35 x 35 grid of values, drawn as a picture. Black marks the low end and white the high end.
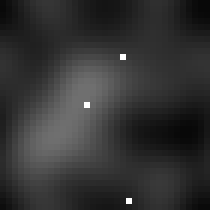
Three lone cells stand out, each far higher than its neighbours. The values are skewed, with a long tail toward high values. The top right is the smoothest part. The ninth with the highest average is the centre. There are no regular stripes. Overall the values sit about 20% of the way up the scale.
